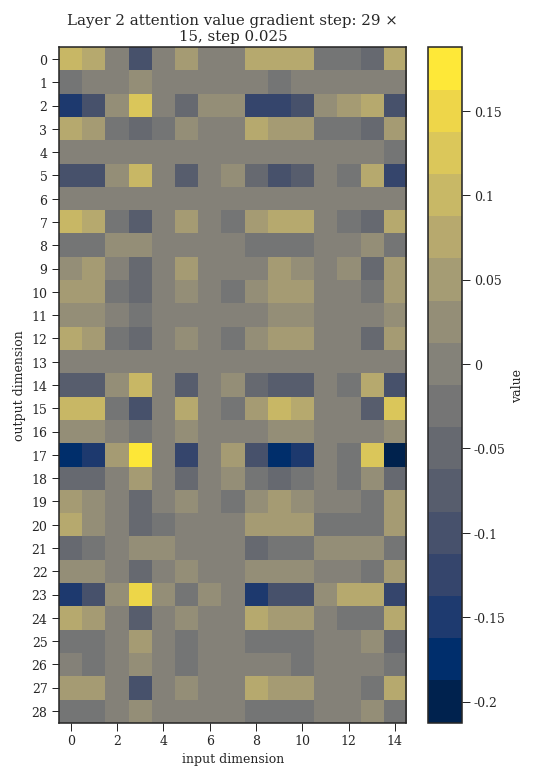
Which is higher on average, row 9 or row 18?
row 9
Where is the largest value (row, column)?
17 3
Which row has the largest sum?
15
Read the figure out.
Title: Layer 2 attention value gradient step: 29 × 15, step 0.025
x-axis: input dimension, ticks 0 2 4 6 8 10 12 14
y-axis: output dimension, ticks 0 1 2 3 4 5 6 7 8 9 10 11 12 13 14 15 16 17 18 19 20 21 22 23 24 25 26 27 28 (0 at the top)
Colour bar: value, ticks -0.2 -0.15 -0.1 -0.05 0 0.05 0.1 0.15
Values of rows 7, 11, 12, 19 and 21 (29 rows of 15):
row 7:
0.1 0.075 -0.025 -0.075 0 0.05 0 -0.025 0.05 0.075 0.075 0 -0.025 -0.05 0.075
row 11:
0.025 0.025 0 -0.025 0 0 0 0 0 0.025 0.025 0 0 0 0.025
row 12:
0.075 0.05 -0.025 -0.05 0 0.025 0 -0.025 0.025 0.05 0.05 0 0 -0.05 0.05
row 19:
0.05 0.025 0 -0.05 0 0.025 0 -0.025 0.025 0.05 0.025 0 0 -0.025 0.05
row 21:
-0.05 -0.025 0 0.025 0.025 0 0 0 -0.05 -0.025 -0.025 0.025 0.025 0.025 -0.025
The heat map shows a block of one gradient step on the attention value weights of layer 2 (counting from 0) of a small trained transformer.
